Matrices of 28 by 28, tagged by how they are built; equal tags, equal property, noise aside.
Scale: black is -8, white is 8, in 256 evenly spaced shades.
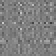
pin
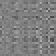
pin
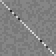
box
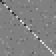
box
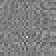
pin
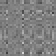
pin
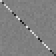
box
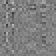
pin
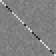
box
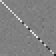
box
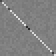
box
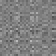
pin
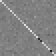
box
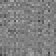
pin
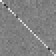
box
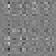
pin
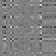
pin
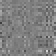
pin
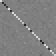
box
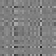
pin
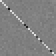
box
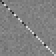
box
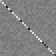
box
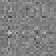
pin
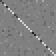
box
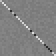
box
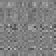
pin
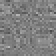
pin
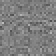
pin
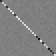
box
